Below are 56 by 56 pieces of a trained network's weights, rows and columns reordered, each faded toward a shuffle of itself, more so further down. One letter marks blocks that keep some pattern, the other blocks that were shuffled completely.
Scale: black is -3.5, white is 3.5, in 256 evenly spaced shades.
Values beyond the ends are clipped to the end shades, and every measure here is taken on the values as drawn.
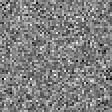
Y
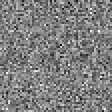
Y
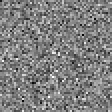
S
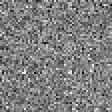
Y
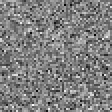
Y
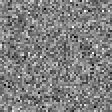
Y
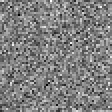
Y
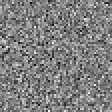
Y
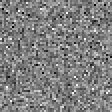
S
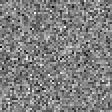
Y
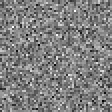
S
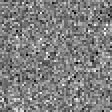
Y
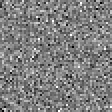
S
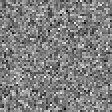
S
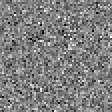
Y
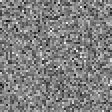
S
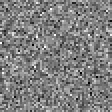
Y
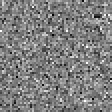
Y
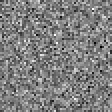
S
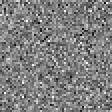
S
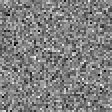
S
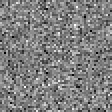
Y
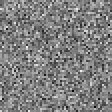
S
